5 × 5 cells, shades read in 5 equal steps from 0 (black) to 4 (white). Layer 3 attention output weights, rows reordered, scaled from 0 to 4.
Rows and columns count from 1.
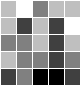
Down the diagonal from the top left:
3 1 3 1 1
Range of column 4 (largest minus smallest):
3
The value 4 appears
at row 1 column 2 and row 2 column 5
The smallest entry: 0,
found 2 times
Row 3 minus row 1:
-1 -2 1 -2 0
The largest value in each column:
3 4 3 3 4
